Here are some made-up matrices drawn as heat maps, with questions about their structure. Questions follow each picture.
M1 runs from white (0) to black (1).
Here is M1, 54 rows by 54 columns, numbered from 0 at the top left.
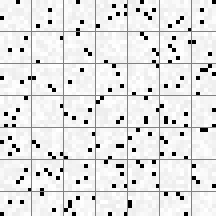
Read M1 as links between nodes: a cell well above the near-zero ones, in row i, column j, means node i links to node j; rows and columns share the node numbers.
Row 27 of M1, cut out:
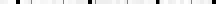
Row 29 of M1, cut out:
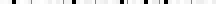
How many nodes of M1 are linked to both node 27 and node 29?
0
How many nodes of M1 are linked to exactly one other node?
3
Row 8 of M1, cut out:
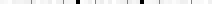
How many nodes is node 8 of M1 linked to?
2
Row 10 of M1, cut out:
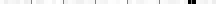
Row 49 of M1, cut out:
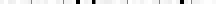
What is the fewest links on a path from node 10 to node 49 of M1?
4
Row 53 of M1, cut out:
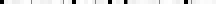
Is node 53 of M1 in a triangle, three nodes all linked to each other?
yes
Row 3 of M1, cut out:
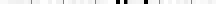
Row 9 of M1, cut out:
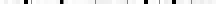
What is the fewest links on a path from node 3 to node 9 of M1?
2
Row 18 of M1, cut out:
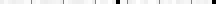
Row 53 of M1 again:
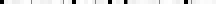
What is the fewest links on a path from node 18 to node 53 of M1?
1
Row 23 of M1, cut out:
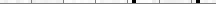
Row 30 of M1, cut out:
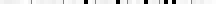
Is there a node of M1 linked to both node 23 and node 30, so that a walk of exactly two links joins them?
no
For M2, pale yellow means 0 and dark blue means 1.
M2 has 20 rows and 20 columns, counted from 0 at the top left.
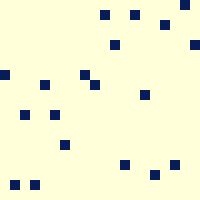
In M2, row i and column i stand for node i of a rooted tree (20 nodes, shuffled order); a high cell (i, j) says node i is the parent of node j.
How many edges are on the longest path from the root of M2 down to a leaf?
7
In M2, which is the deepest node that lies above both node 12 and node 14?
8
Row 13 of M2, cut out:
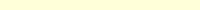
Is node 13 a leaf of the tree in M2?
yes
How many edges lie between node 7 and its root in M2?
0
